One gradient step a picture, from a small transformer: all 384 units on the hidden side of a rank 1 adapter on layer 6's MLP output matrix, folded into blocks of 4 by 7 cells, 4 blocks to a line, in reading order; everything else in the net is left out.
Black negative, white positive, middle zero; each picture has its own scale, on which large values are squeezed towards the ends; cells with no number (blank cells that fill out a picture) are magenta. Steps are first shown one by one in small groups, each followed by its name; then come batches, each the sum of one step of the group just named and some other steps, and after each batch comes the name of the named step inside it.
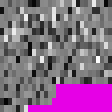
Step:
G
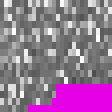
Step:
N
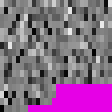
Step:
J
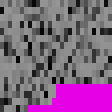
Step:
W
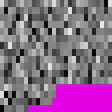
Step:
J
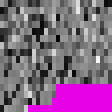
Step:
G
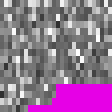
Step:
N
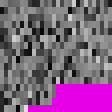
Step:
G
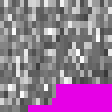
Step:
N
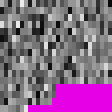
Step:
G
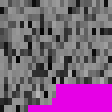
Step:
W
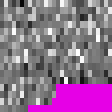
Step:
N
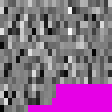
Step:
J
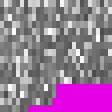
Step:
N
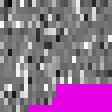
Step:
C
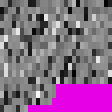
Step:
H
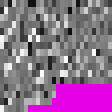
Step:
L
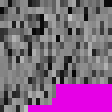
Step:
H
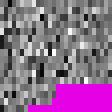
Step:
C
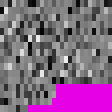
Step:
L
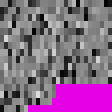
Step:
H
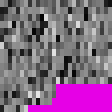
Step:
H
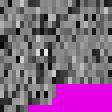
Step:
C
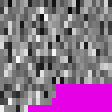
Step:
L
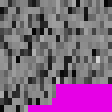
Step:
H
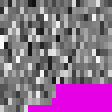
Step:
L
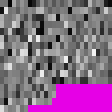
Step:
L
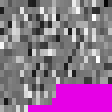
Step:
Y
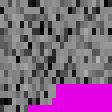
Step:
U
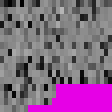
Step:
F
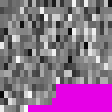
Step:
Y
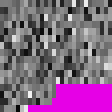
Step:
U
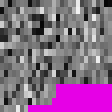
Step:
Y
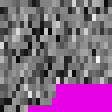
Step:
U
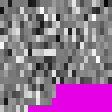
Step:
Y
